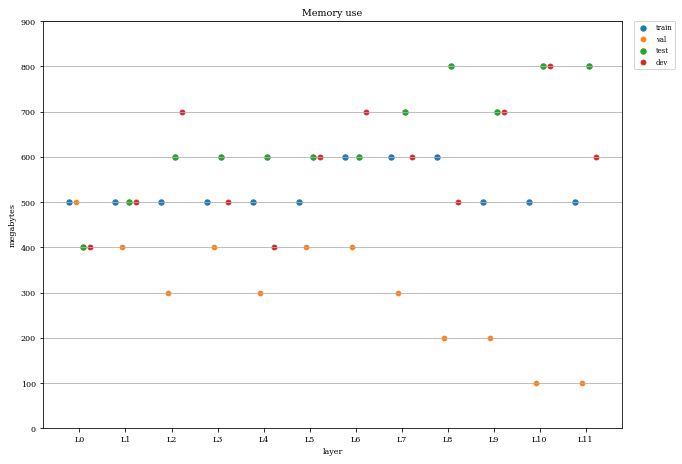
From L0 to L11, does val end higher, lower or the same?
lower
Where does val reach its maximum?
L0
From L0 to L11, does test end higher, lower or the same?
higher
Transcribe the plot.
Title: Memory use
x-axis: layer, ticks L0 L1 L2 L3 L4 L5 L6 L7 L8 L9 L10 L11
y-axis: megabytes, ticks 0 100 200 300 400 500 600 700 800 900
Legend: train, val, test, dev
Values:
train: 500 500 500 500 500 500 600 600 600 500 500 500
val: 500 400 300 400 300 400 400 300 200 200 100 100
test: 400 500 600 600 600 600 600 700 800 700 800 800
dev: 400 500 700 500 400 600 700 600 500 700 800 600
